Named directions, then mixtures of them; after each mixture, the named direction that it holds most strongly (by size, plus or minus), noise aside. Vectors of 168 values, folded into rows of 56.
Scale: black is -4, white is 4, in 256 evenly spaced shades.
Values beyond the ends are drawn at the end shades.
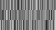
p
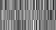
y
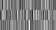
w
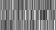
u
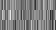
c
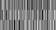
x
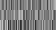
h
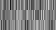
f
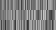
p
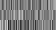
h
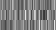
u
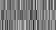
y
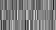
w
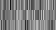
f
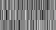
x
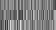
h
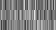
u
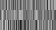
h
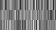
y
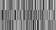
y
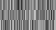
p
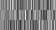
u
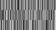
p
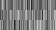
x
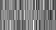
y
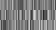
u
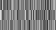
w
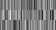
c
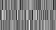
w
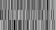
x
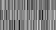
x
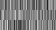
h
